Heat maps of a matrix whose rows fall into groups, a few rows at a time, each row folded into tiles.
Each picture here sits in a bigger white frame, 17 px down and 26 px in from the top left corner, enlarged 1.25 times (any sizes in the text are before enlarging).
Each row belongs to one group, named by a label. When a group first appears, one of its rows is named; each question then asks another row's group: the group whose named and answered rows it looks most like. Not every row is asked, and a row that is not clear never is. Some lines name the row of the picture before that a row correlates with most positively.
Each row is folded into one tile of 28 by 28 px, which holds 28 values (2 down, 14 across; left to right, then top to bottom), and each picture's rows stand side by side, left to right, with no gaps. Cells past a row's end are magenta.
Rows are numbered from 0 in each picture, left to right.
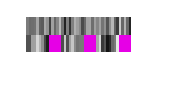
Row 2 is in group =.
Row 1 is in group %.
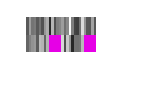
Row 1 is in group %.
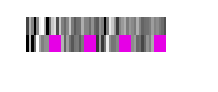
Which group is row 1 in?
%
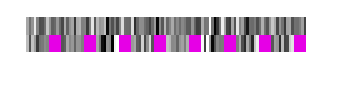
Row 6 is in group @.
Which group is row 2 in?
@
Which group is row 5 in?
%
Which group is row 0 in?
%
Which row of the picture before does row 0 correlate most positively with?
1
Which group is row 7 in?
@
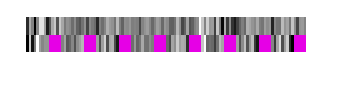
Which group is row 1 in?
=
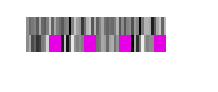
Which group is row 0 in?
=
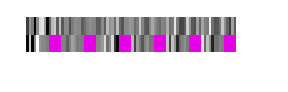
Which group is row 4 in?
%
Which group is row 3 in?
%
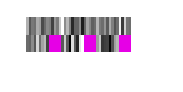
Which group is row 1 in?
@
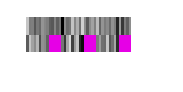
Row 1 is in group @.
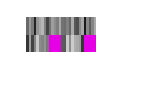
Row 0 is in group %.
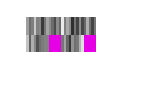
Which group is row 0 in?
%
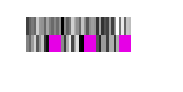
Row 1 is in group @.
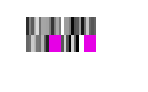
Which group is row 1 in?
@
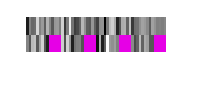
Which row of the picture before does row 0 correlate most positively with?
0
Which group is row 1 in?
%
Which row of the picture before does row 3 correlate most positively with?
0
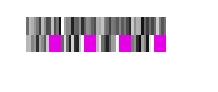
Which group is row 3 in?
@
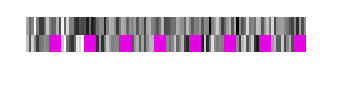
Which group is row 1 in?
=
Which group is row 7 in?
=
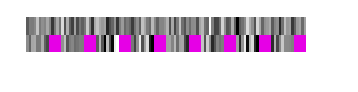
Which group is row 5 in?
%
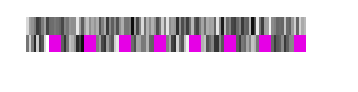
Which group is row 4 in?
@
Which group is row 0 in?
@
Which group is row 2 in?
@
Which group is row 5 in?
=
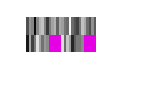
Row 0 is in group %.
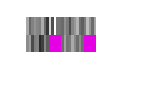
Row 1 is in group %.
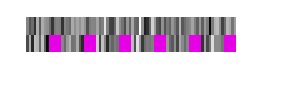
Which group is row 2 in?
%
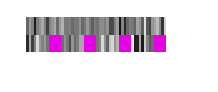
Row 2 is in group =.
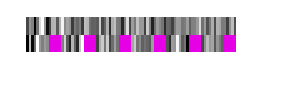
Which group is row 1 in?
@
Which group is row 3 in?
=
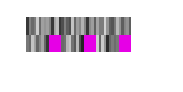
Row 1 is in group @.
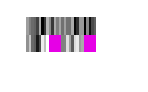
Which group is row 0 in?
=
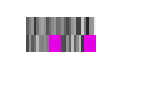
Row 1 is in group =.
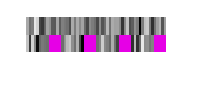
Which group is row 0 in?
%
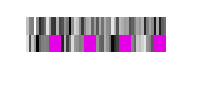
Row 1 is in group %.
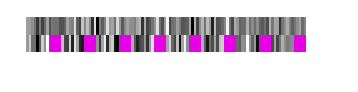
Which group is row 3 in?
@
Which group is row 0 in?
=
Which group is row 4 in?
=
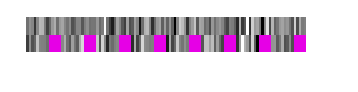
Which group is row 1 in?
@
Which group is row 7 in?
=
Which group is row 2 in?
%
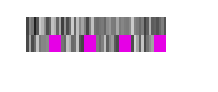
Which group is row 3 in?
@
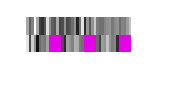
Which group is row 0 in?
%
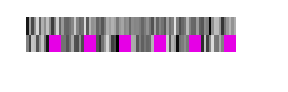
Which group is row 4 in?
%
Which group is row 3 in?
=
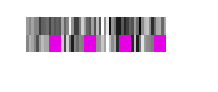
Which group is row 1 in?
%
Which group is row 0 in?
=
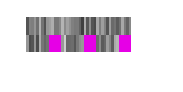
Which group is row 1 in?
=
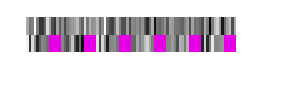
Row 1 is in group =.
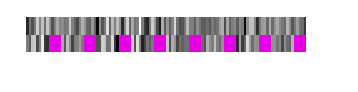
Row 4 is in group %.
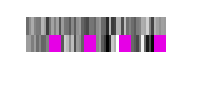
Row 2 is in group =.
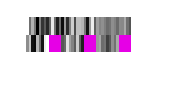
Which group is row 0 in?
@
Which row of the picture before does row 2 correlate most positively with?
2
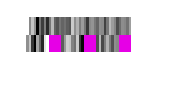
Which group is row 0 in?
@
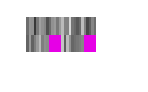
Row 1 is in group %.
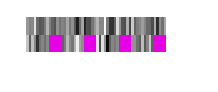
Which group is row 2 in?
%
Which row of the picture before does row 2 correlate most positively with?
1
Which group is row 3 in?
=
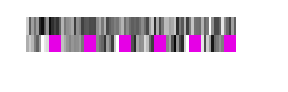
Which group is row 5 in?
%
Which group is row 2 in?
@
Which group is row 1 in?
=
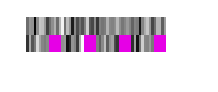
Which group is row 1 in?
@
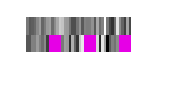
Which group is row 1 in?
@
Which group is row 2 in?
%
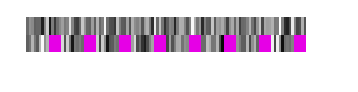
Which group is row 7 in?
%
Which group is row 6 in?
=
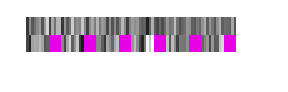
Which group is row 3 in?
=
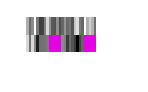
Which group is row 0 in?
%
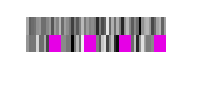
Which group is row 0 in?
=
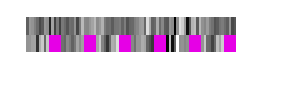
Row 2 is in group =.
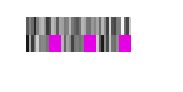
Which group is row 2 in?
@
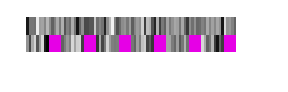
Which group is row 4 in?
=
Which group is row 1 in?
=
